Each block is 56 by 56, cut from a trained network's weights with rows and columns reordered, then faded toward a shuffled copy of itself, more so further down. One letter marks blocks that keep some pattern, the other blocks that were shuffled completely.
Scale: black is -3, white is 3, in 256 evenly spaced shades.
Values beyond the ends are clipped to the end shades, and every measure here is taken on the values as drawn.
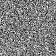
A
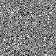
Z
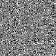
Z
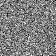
A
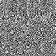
Z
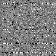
Z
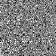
Z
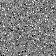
A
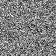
A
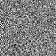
Z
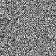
Z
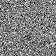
A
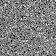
A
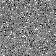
A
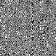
Z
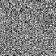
Z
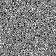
A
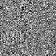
Z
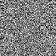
Z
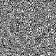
Z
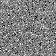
A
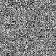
Z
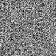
Z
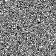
A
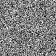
A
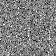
A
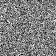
A
